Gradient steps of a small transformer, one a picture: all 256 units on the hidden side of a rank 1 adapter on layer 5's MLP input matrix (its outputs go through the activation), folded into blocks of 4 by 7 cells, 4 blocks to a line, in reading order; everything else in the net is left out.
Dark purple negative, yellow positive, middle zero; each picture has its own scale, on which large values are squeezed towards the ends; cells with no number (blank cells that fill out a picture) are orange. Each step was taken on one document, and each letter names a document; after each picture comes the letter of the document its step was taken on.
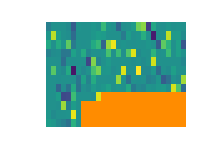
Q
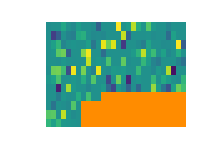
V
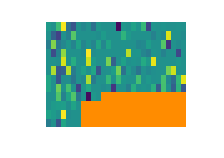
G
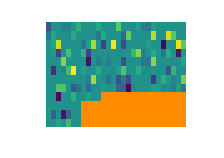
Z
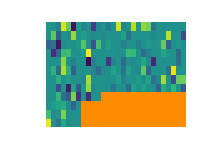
G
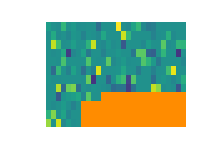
V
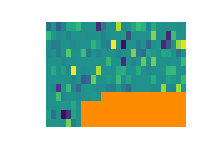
Z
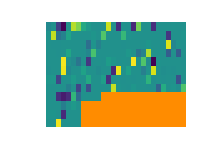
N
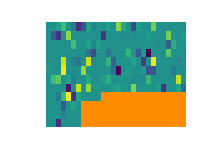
N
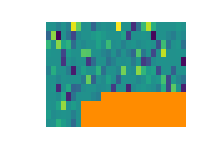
Q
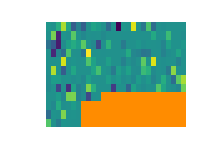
G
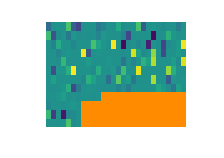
Z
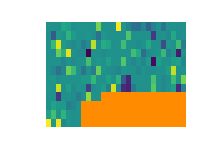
V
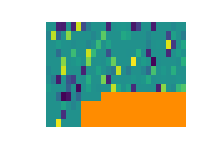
N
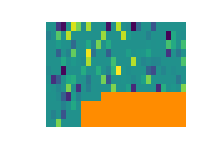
N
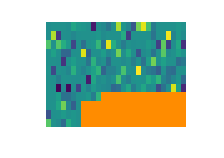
Q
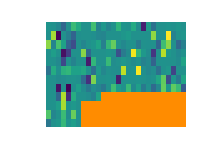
Q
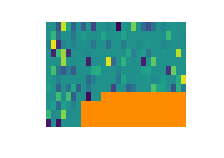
G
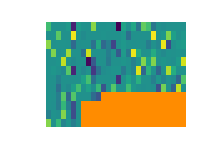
Q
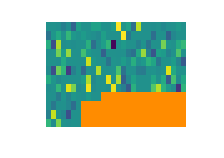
V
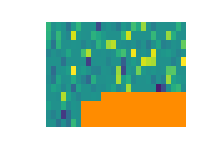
Z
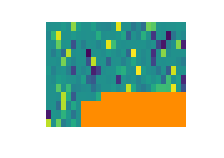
Q
